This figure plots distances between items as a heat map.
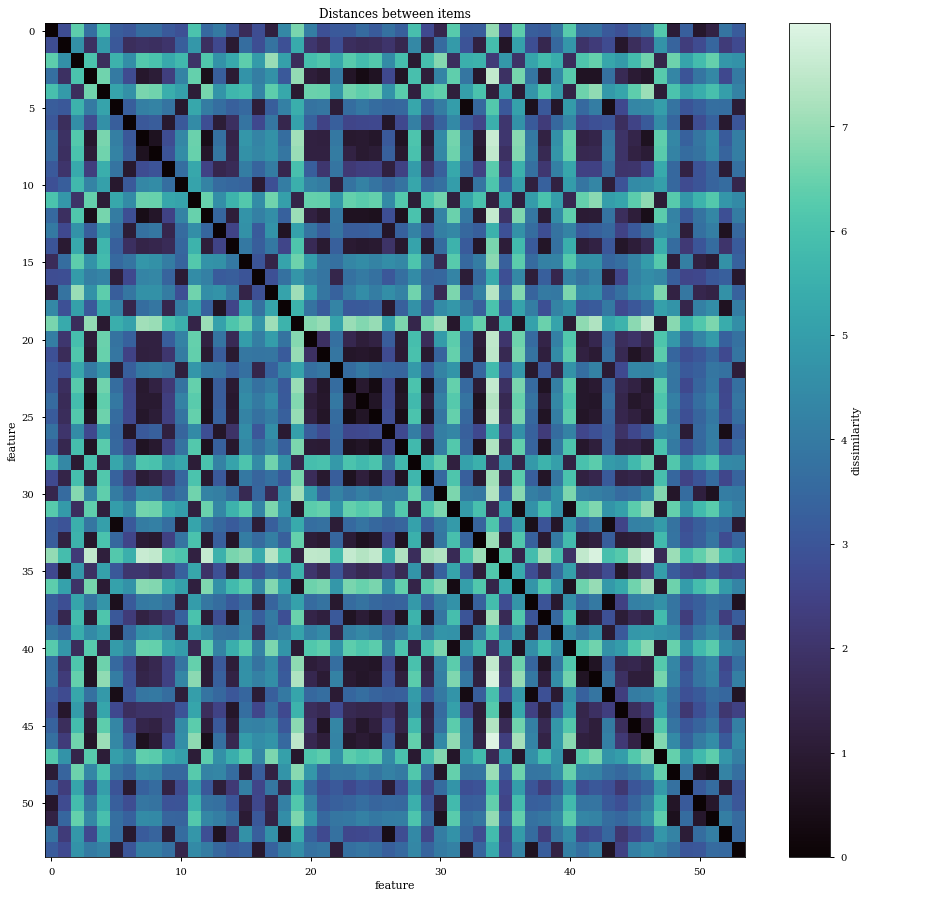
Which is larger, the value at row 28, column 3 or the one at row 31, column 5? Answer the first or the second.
the first
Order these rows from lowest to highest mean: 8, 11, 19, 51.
8, 51, 11, 19
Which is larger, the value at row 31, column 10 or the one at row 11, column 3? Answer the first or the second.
the second
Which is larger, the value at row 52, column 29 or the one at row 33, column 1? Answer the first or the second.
the first
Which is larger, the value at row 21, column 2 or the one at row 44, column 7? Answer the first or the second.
the first
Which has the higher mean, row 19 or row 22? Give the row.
19
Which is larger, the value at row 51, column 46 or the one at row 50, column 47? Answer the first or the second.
the second
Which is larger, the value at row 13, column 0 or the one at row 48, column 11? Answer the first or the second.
the second
